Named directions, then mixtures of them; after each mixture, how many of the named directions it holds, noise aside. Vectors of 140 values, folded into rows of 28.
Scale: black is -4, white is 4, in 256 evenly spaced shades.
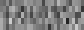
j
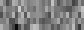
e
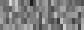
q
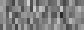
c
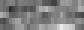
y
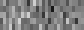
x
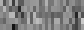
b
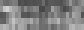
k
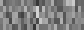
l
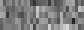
three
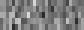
three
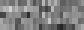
three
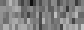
two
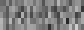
one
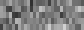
three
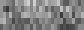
three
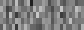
two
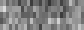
two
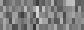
one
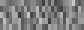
two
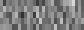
one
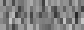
two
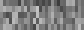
two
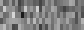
three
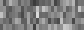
three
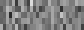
two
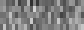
two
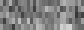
three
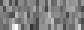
three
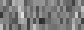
three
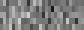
one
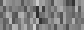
one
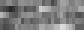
two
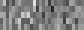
two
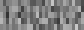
three
